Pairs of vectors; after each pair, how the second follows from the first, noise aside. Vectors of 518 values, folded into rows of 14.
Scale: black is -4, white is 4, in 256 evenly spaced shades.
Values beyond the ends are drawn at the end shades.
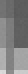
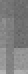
shrunk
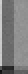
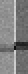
wrapped around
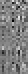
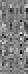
wrapped around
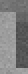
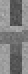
wrapped around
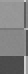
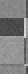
wrapped around
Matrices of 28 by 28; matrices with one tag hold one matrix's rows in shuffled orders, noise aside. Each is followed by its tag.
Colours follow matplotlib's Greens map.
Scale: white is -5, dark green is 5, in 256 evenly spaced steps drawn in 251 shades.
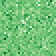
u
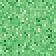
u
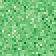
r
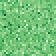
u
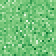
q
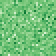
r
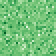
u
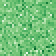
q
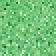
u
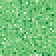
q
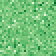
r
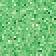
r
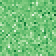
r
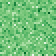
r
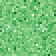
r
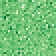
u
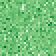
u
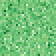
u
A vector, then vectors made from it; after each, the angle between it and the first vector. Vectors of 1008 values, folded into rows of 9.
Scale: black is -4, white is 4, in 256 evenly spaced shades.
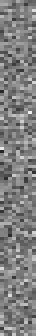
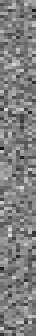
nearly opposite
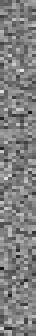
nearly opposite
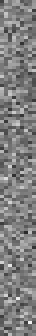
partly opposed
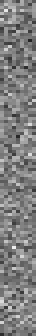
orthogonal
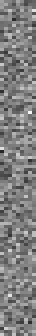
nearly parallel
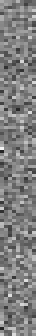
nearly parallel
